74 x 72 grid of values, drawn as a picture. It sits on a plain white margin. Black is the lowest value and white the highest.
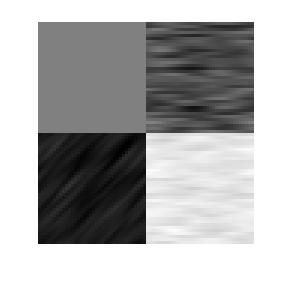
It is made of 2 by 2 panels. Panel 1,1: middling, flat. Panel 1,2: low, streaked across. Panel 2,1: very low, slanting up to the right, faint in contrast. Panel 2,2: very high, streaked across, faint in contrast.
